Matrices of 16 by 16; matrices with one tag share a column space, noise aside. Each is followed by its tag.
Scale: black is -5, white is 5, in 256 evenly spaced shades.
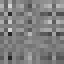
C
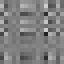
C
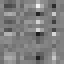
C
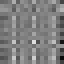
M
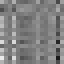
M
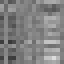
M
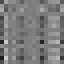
M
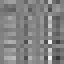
M
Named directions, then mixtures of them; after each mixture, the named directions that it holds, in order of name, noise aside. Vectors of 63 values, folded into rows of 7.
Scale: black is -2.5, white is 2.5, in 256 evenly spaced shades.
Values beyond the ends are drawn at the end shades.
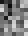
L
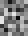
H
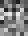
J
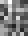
H, L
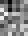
H, J, L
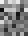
J, L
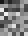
H, J, L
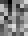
H, L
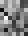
J, L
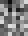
H, L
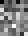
J, L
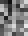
H, L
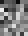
J, L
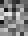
J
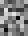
H, L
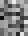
H, J, L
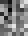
H, L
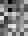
H, J, L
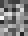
J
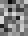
H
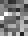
H, J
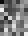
J, L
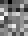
H, J, L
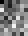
J, L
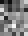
H, J, L
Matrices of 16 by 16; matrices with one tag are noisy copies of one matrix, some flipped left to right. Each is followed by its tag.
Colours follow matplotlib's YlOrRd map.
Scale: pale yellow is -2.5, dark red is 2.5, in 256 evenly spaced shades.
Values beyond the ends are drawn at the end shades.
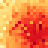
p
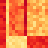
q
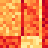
q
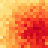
p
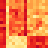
q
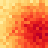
p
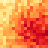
p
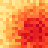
p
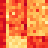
q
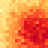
p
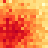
p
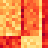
q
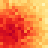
p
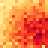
p
